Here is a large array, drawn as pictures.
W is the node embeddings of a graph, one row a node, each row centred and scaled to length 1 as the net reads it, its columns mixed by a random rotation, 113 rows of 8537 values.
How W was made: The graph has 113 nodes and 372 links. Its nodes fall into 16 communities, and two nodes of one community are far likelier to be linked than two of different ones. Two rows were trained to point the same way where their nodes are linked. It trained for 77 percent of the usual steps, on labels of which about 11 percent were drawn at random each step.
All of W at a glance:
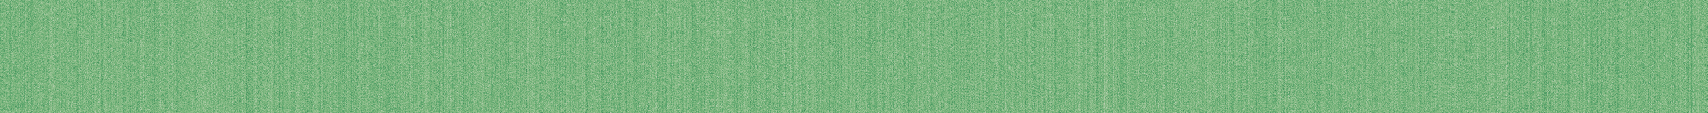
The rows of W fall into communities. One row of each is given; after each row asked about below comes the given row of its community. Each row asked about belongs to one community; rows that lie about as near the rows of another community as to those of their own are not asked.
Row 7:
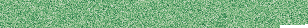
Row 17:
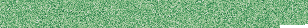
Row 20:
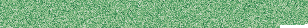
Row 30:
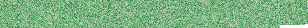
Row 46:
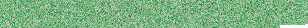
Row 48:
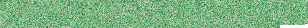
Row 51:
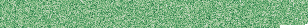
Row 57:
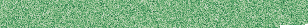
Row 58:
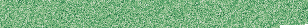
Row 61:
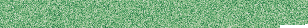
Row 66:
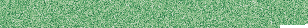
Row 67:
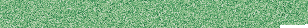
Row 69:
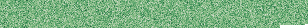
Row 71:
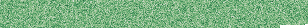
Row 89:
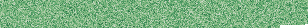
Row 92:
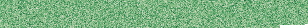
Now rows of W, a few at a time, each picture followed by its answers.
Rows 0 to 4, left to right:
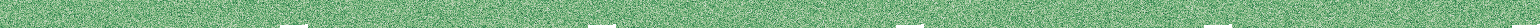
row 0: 30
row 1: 92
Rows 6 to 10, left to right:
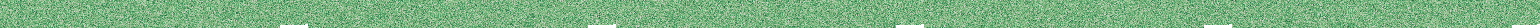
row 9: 71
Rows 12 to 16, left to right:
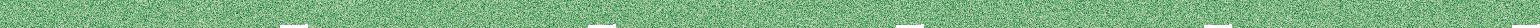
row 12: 61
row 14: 69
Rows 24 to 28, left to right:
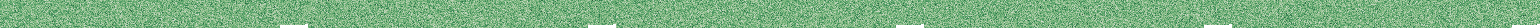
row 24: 46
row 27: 17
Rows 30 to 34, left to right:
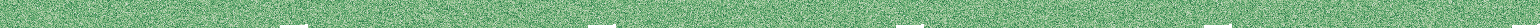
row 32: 20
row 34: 46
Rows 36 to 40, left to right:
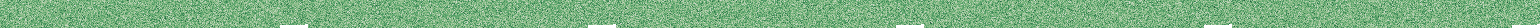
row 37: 30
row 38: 69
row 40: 61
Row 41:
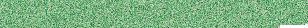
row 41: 66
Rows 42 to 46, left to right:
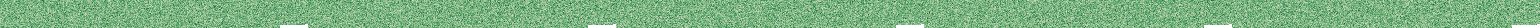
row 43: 61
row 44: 67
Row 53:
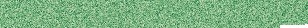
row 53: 67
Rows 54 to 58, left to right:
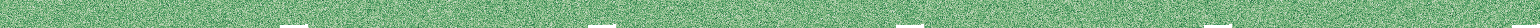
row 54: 69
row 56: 46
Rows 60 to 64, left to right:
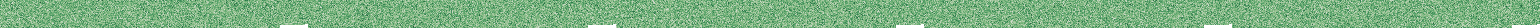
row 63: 20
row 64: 30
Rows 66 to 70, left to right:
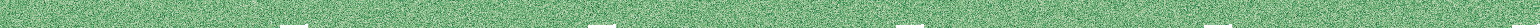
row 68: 67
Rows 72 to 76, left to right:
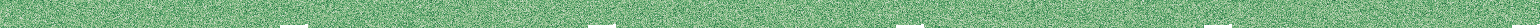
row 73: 58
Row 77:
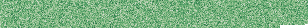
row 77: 48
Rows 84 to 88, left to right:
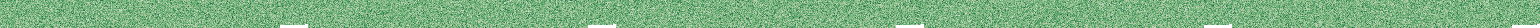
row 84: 17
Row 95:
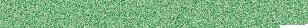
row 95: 92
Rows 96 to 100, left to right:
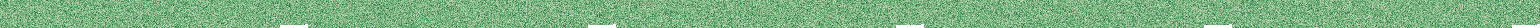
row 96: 30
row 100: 46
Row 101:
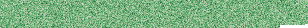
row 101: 89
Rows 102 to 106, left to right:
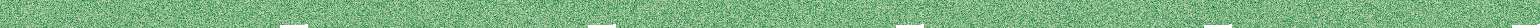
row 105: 71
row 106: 71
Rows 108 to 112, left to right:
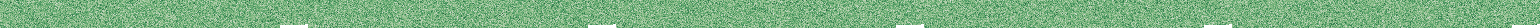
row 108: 7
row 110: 89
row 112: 51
